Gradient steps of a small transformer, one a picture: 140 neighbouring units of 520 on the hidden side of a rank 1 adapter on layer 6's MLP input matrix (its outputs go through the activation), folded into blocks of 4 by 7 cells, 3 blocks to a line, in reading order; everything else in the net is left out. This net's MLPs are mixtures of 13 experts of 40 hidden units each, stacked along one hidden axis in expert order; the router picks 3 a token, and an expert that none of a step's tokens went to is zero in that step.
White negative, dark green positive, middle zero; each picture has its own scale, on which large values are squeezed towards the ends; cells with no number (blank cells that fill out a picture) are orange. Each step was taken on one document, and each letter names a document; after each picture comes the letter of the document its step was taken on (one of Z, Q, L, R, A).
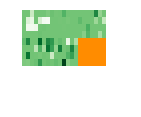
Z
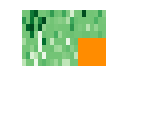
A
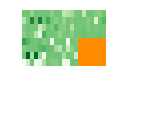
A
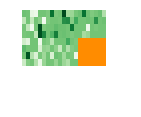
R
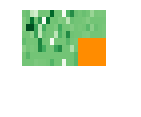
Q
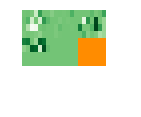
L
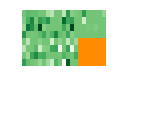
Q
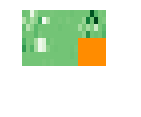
L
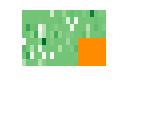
R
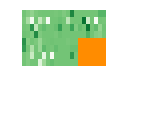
L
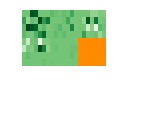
L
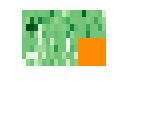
A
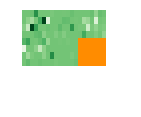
L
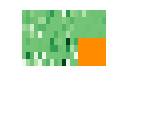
Q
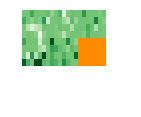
A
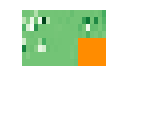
L
